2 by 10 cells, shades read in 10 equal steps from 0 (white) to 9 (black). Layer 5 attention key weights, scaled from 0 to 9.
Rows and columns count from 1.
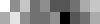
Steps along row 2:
down up up same down up down down down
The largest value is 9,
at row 2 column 7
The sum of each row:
37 45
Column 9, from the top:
3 5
